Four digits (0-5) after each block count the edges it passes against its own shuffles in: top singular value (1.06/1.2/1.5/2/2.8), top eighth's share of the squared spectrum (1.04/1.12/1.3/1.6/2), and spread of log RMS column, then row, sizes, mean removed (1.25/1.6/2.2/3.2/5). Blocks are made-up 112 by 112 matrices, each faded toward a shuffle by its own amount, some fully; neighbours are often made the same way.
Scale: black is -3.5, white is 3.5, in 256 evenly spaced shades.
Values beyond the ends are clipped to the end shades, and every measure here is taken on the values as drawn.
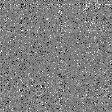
2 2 2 2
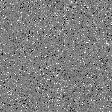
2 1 0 0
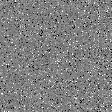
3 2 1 0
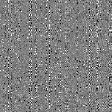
4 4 4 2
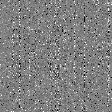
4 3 3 0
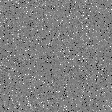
2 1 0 0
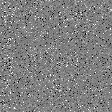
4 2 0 1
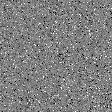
0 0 0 0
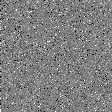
1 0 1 0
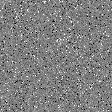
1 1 1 0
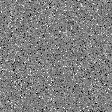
0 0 1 0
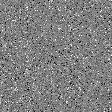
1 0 1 0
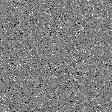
0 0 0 0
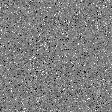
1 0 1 0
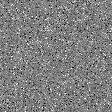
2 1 0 0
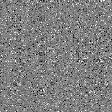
4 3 1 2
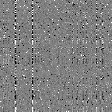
5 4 3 1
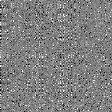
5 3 3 2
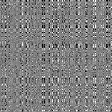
5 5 4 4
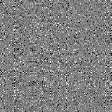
4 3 3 2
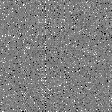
3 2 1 0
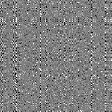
5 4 3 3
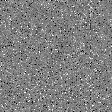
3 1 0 0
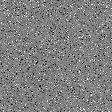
0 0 0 0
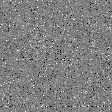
3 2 0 1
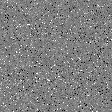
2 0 0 0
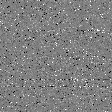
3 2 0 1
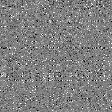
4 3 1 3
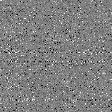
4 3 1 2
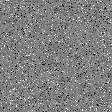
1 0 0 0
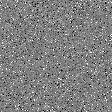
1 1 0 0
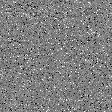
2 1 0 0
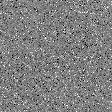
2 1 0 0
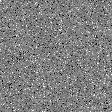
0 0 0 0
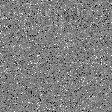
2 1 0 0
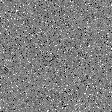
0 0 0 0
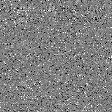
3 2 0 1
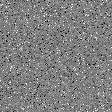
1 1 0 0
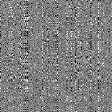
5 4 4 2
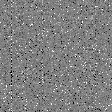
3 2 1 0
